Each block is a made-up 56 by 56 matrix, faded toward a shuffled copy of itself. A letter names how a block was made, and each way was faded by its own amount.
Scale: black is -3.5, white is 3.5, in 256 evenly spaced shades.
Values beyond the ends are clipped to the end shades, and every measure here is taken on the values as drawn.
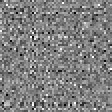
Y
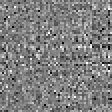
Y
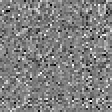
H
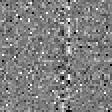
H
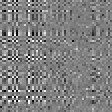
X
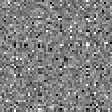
Y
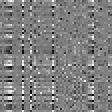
X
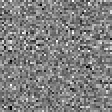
Y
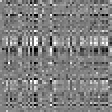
X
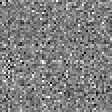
H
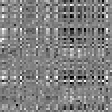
X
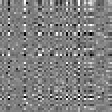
X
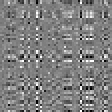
X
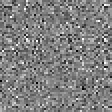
Y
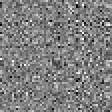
Y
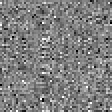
Y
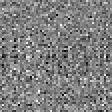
Y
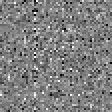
H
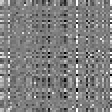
X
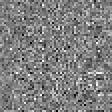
Y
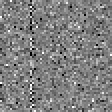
H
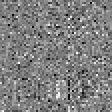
H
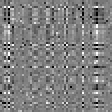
X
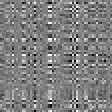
X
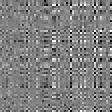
X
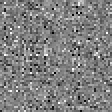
H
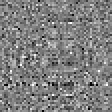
Y
